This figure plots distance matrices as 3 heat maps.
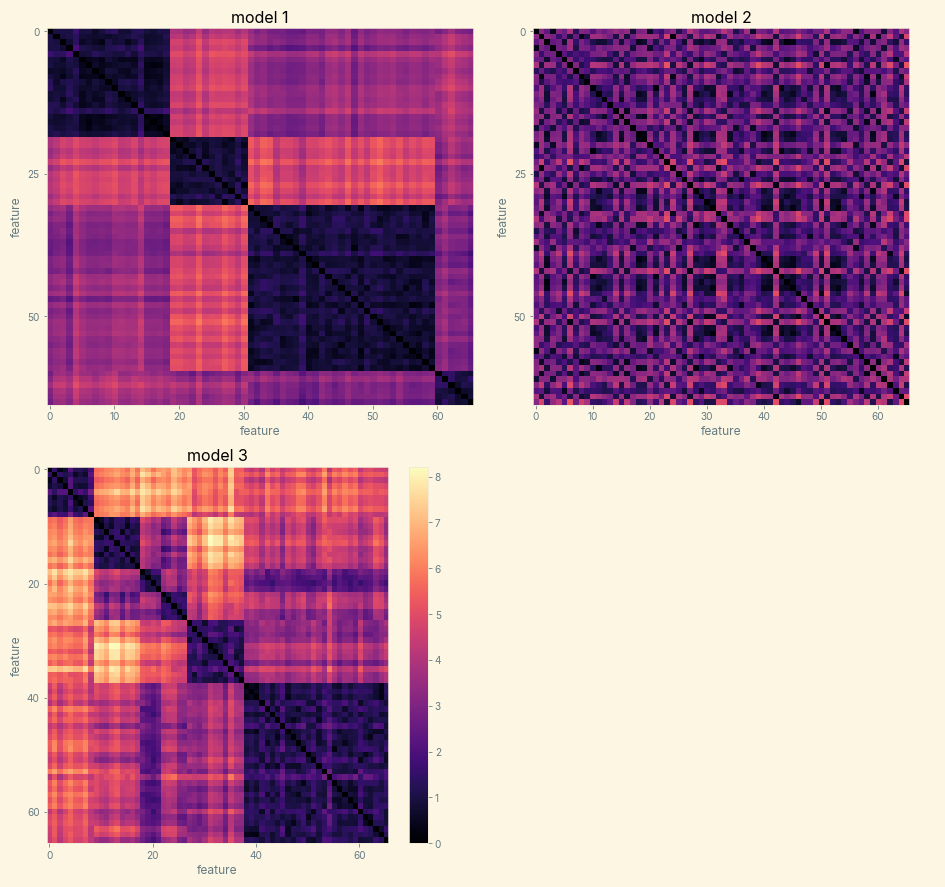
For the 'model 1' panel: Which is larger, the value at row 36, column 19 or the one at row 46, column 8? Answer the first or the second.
the first
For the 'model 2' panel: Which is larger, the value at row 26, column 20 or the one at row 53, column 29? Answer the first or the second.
the first
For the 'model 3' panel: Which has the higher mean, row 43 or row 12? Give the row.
12
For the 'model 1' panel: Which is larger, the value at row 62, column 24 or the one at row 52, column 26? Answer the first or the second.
the second
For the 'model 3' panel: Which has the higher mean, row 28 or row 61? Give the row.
28
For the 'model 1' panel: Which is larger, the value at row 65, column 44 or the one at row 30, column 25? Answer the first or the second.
the first
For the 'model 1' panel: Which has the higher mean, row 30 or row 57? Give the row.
30
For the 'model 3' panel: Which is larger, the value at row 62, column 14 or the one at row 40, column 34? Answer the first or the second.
the first
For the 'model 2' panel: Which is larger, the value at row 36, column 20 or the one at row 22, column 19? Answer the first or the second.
the second
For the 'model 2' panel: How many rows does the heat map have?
66
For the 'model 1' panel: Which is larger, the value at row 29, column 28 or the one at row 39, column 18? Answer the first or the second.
the second
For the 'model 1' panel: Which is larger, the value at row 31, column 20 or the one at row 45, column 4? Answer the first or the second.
the first
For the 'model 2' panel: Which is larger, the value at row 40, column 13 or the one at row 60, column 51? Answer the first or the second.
the first
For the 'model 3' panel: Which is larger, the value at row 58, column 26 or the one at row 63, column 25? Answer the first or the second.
the second
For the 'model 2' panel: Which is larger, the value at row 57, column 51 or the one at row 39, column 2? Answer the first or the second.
the first
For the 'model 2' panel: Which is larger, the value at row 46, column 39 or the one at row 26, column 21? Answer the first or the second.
the first
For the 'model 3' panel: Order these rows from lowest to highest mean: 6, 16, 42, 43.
43, 42, 16, 6
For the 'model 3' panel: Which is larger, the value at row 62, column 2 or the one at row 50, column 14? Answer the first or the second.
the first
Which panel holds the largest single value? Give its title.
model 3
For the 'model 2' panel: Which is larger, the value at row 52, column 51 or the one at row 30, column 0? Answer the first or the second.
the first
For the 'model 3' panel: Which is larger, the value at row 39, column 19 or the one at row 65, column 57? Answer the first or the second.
the first
